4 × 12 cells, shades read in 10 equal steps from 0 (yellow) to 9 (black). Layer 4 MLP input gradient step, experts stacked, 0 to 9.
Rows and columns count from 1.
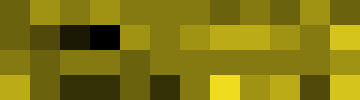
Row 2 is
5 6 8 9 3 4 3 2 2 3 4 1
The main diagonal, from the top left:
5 6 4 7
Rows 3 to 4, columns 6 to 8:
4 4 4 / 7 4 0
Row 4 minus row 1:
-3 2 3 4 1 3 0 -5 -1 -3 3 -4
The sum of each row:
49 50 49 49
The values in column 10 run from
2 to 5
